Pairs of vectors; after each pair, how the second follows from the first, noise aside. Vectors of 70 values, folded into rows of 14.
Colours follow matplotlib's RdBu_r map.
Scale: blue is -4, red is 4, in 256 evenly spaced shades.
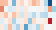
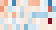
copied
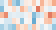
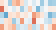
negated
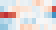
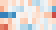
negated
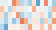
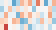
negated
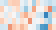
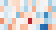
copied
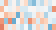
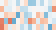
copied
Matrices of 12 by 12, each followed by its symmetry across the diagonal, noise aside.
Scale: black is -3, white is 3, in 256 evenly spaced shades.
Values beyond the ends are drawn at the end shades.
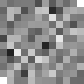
symmetric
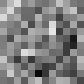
symmetric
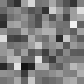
neither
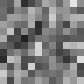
neither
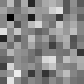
neither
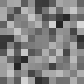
symmetric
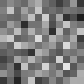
symmetric
